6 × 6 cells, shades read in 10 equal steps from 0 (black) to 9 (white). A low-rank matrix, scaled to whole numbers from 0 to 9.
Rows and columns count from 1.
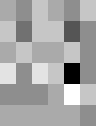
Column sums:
38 32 39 38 30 34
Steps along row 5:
same same up up down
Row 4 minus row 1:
2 0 1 1 -5 -2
